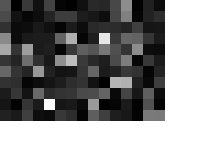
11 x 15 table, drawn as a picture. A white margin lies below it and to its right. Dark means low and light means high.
Mirror symmetry: none. Calmest part: top left. Slope: none. Histogram: skewed, a long tail of high values. Average level on the scale: 20%.
